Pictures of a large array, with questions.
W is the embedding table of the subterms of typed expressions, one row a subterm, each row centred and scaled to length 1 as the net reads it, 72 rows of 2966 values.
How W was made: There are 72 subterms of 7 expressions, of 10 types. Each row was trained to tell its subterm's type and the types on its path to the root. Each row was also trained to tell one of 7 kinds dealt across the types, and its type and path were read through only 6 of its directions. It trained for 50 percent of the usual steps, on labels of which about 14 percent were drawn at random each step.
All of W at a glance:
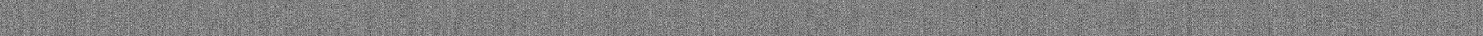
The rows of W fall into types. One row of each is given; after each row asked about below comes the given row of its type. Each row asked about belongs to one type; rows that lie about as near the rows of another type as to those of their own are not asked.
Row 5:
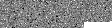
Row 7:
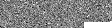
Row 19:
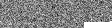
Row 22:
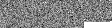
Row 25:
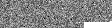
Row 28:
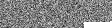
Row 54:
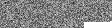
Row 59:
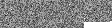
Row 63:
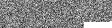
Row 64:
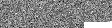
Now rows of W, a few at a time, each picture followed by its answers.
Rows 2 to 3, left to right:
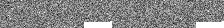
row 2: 7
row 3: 5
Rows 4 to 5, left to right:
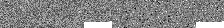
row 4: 64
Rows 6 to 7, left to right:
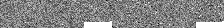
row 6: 19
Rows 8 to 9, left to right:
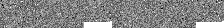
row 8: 59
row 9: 25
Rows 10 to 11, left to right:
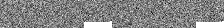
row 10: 64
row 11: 7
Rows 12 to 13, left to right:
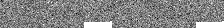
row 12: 28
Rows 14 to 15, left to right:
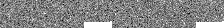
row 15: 25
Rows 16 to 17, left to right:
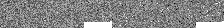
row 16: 54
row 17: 19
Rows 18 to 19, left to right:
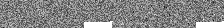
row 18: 28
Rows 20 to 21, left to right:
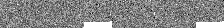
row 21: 64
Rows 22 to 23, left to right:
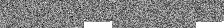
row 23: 19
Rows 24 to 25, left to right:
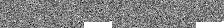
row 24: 19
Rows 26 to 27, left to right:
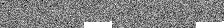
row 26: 5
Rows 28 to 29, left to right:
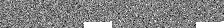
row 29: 64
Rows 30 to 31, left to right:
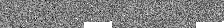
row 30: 19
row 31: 22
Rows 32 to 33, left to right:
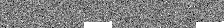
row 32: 19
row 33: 5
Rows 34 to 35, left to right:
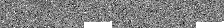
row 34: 54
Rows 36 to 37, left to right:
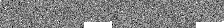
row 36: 64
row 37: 25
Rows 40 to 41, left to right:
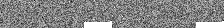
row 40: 64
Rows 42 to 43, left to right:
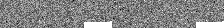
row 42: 64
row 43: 7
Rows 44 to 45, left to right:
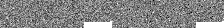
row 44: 25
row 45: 25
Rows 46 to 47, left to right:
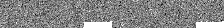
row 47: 28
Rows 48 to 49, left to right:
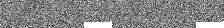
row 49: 28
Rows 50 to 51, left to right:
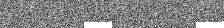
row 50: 22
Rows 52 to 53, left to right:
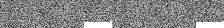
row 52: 5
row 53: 22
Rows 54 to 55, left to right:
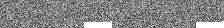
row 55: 22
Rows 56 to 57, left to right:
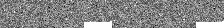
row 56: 54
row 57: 54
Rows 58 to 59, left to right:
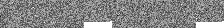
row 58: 59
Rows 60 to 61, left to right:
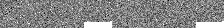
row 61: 25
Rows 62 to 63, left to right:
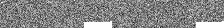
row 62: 54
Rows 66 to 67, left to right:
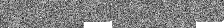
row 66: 59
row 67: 54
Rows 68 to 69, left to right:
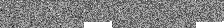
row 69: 54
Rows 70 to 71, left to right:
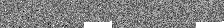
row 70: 19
